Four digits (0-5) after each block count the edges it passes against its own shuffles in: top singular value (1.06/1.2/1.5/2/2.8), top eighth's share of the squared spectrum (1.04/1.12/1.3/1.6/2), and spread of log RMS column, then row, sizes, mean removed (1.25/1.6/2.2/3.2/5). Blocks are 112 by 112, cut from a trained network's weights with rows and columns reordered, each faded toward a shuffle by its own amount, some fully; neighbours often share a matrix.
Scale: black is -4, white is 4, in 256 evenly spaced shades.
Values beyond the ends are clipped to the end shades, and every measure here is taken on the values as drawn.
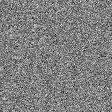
0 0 0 0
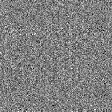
3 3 1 2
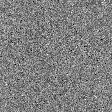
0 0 0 0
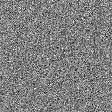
0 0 0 0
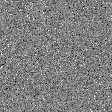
0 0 0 0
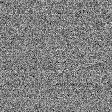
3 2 0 0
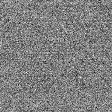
3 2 0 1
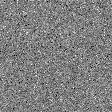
1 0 0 0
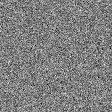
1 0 0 0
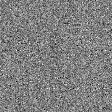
2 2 0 2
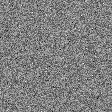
0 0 0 0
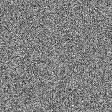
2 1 0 0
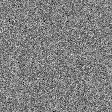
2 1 0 0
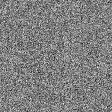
2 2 0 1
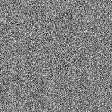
3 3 1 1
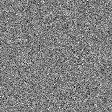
1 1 0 0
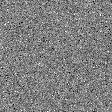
2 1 0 0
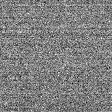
3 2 0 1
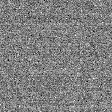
2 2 1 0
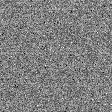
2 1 0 0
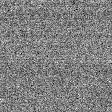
2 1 0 0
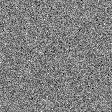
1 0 0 0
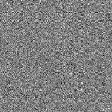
4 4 2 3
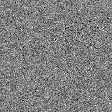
2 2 1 1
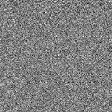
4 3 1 2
